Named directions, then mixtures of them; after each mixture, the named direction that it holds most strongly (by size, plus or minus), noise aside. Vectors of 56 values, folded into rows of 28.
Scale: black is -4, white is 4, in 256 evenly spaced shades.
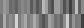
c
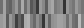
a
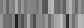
c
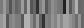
a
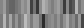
c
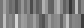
c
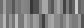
c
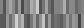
a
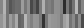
c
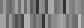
a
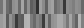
a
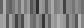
a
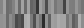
a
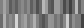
c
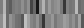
a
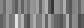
a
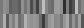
c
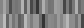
c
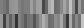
c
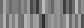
c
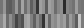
a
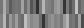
c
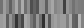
a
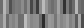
c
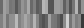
c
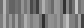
c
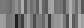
a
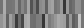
a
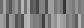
a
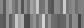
a
